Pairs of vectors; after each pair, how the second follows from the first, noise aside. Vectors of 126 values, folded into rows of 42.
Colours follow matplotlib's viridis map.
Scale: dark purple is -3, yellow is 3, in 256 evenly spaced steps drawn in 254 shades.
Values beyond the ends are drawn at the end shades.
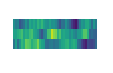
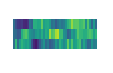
reversed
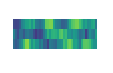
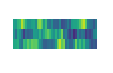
reversed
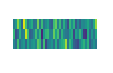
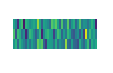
sign-scrambled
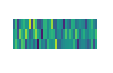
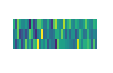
negated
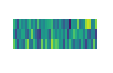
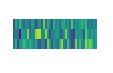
wrapped around
